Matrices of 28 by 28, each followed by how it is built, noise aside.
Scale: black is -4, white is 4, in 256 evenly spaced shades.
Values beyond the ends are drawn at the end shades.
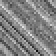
Toeplitz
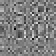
low rank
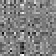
low rank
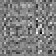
low rank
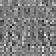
low rank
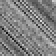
Toeplitz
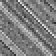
Toeplitz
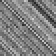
Toeplitz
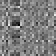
low rank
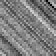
Toeplitz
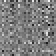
low rank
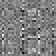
low rank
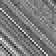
Toeplitz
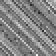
Toeplitz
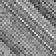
Toeplitz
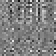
low rank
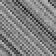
Toeplitz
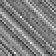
Toeplitz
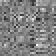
low rank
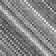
Toeplitz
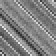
Toeplitz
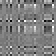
low rank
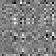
low rank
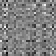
low rank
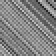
Toeplitz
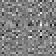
low rank
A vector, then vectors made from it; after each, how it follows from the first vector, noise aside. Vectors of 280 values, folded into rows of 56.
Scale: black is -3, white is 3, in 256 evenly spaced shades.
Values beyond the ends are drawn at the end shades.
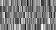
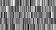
reversed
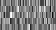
wrapped around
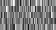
reversed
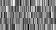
reversed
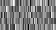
reversed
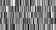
reversed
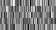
reversed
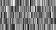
reversed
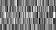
wrapped around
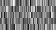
reversed
